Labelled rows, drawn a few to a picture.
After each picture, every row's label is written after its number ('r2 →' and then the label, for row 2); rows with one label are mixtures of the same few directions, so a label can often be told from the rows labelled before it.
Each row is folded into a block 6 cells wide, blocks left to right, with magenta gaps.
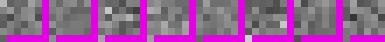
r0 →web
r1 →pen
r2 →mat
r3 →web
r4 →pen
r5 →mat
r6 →web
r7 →pen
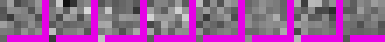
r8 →pen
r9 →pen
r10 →mat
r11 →pen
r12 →web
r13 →pen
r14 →pen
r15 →web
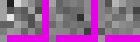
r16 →pen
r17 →pen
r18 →pen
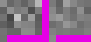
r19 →mat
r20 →pen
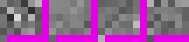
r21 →mat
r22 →mat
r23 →mat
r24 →web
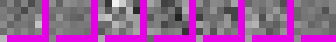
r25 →mat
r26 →pen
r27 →pen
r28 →pen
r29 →pen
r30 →mat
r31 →pen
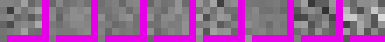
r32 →mat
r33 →pen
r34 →web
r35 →pen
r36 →web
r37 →mat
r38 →pen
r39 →pen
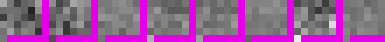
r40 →pen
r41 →web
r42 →pen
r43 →mat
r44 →mat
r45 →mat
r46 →mat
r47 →web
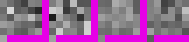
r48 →mat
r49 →web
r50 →pen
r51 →pen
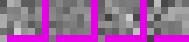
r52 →web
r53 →pen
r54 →pen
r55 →pen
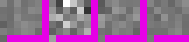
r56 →mat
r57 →pen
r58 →web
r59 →mat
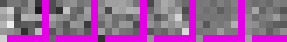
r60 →mat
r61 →web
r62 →mat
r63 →pen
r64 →mat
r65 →mat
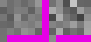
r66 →mat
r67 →web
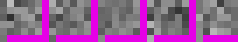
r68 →pen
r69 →web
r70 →mat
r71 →pen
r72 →web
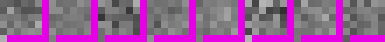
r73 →mat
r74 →web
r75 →pen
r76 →mat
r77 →pen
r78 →pen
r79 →pen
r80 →web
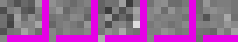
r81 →mat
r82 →web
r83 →mat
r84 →web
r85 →pen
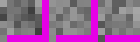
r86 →pen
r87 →web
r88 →pen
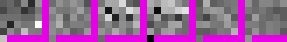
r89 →mat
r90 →mat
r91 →mat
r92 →mat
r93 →pen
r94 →pen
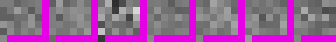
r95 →pen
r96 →pen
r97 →pen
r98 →mat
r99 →pen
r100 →mat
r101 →mat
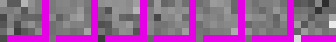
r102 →web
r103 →pen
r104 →mat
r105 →pen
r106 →pen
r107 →pen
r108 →mat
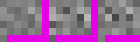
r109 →pen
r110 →pen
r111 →mat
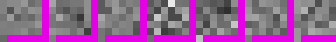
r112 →mat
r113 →pen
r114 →web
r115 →web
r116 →mat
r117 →pen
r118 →web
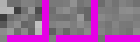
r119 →web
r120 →pen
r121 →pen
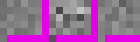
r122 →web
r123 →mat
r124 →web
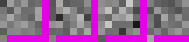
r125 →web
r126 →pen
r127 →mat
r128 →mat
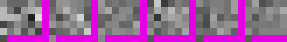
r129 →pen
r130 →pen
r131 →web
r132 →pen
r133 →mat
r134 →pen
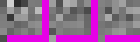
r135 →pen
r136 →pen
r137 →mat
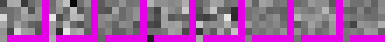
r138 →web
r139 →web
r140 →web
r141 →mat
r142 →pen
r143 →pen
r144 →pen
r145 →mat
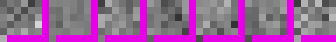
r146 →mat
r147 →mat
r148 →web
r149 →pen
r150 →mat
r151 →mat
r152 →web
